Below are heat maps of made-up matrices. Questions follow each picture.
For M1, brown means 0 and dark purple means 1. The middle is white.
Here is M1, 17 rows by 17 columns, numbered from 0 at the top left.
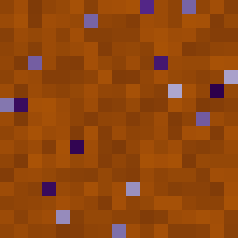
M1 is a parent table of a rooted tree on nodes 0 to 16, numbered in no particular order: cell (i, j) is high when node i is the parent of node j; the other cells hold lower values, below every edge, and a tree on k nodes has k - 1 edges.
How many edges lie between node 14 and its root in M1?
6
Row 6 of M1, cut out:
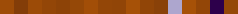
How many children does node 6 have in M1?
2
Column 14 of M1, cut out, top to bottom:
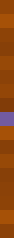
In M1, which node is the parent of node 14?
8
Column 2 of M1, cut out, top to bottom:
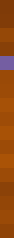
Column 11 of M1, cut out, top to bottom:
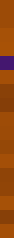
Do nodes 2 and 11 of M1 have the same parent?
yes
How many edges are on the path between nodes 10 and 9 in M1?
3
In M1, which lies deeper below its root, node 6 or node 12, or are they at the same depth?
node 12
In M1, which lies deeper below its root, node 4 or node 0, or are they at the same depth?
node 4
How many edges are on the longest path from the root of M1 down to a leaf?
6
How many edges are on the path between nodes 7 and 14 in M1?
6
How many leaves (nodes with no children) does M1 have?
6
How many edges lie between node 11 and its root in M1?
5
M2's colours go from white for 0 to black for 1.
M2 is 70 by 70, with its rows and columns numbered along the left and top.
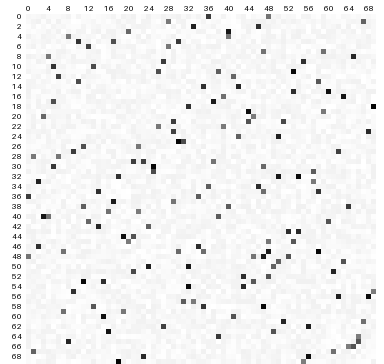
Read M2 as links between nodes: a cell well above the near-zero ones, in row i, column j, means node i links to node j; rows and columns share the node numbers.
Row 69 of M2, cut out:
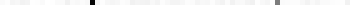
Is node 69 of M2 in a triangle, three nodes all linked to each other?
no
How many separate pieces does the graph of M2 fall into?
1
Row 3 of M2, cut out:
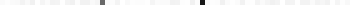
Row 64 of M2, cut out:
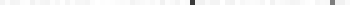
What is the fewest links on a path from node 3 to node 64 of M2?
3
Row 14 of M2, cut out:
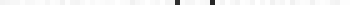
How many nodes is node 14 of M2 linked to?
2
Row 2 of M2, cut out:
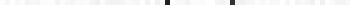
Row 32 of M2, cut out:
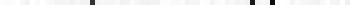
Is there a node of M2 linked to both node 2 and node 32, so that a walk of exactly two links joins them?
no
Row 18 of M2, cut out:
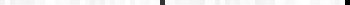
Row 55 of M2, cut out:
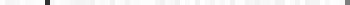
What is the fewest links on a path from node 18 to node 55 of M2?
2
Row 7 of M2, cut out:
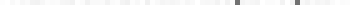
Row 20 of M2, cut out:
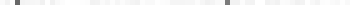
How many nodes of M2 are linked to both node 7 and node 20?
0
